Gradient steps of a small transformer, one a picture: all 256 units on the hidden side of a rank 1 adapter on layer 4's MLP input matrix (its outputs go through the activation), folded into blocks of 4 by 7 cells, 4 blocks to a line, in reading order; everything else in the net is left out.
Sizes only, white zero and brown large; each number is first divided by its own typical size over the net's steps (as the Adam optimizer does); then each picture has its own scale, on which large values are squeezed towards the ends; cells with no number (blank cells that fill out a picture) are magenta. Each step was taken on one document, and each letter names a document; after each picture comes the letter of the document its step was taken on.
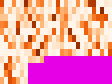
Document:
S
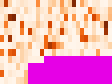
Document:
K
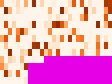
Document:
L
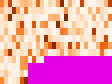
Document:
K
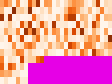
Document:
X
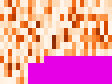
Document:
X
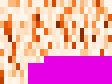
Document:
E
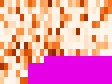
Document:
L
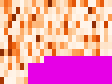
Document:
K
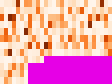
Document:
E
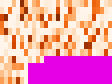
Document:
S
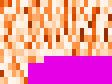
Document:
X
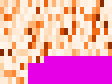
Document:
E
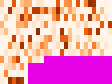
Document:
S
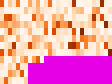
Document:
E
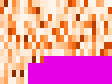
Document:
X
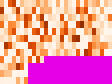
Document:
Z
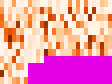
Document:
Z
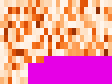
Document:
X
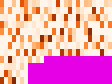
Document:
S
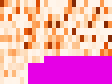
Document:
E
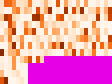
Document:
X
